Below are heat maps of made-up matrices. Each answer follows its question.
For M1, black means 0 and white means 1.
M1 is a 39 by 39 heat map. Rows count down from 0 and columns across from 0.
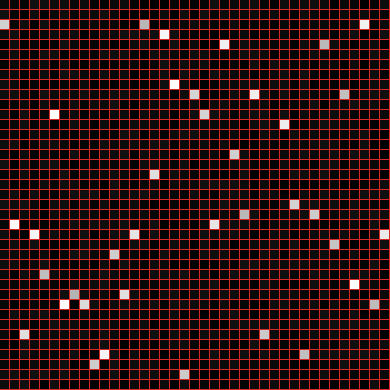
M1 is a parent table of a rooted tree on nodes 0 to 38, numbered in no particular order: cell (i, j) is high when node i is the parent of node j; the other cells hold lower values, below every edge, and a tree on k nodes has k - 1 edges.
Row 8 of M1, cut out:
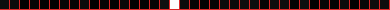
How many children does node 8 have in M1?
1
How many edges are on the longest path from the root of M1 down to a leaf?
22
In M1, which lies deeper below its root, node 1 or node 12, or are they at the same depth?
node 12
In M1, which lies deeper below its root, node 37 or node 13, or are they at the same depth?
node 13
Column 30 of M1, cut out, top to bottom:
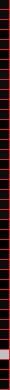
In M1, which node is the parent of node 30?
35
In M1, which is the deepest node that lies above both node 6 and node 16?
30
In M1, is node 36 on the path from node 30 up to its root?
yes
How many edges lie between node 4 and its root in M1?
1
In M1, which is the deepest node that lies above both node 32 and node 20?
4
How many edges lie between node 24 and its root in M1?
4
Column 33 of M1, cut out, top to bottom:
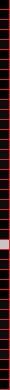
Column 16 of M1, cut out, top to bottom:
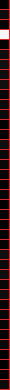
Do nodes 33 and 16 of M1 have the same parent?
no
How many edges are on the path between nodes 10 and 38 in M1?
7
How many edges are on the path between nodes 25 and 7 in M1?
4
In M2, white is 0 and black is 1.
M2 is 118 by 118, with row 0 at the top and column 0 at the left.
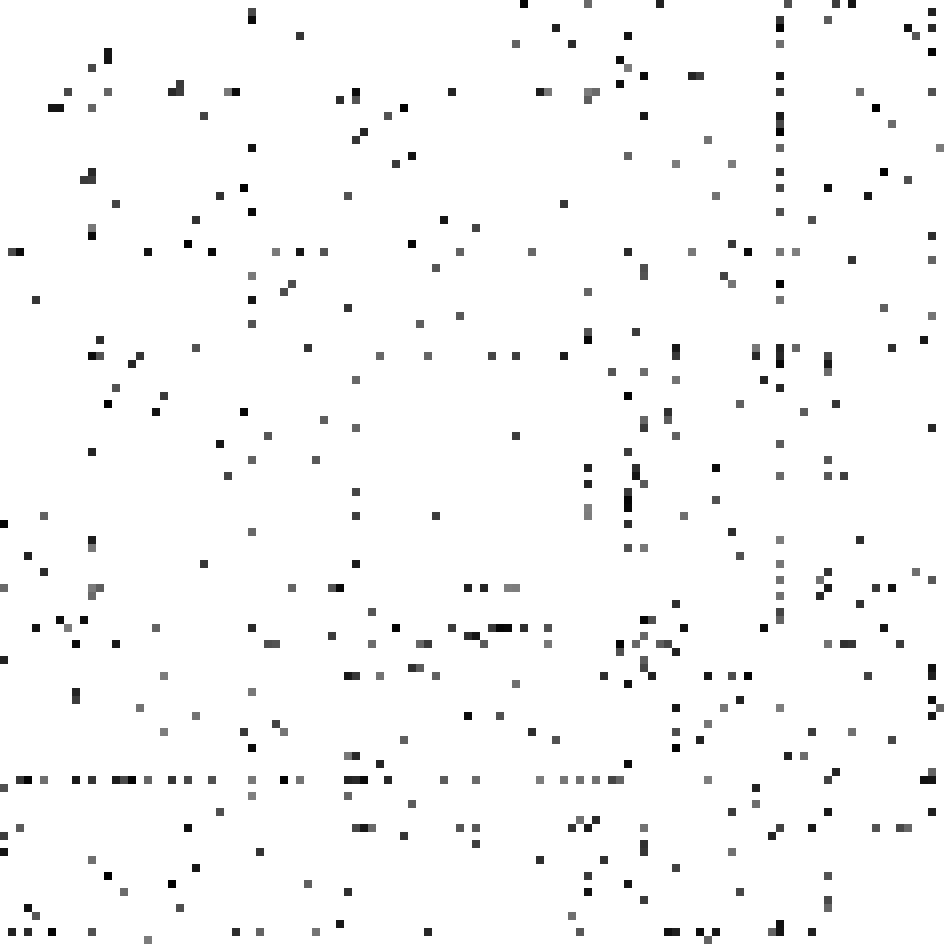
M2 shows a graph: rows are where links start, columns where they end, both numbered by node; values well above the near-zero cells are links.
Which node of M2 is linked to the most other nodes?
node 97
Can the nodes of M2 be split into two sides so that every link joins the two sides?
no
